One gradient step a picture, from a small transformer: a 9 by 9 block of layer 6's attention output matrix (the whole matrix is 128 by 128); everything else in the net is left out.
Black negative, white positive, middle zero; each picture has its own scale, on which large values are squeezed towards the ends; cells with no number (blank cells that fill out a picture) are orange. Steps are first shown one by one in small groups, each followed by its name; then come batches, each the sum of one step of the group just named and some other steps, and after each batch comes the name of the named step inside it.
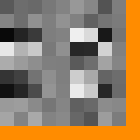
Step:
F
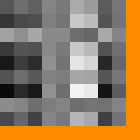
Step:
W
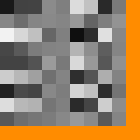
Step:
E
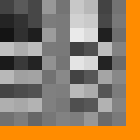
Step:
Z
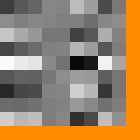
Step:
E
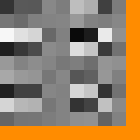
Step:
E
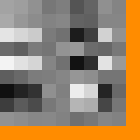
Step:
F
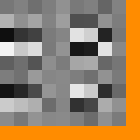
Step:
F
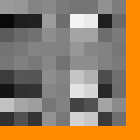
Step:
W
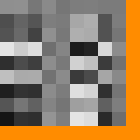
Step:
Z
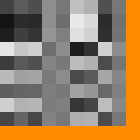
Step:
Z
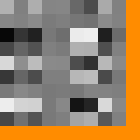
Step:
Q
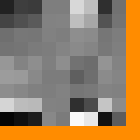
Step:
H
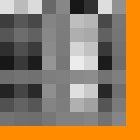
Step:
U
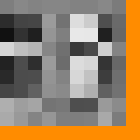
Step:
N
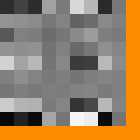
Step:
Q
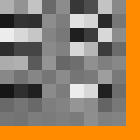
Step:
U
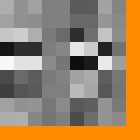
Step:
Q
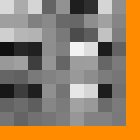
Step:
U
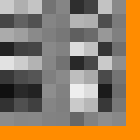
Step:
U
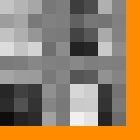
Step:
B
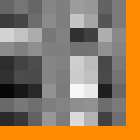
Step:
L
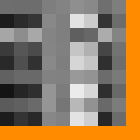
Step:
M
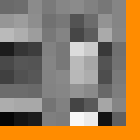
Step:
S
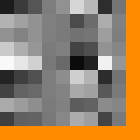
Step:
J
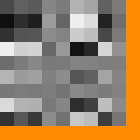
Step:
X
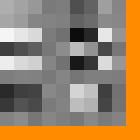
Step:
B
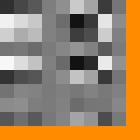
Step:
J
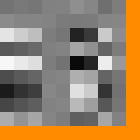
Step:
L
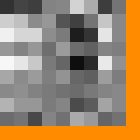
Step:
X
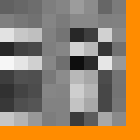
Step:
M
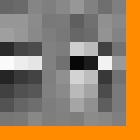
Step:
S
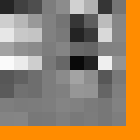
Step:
J
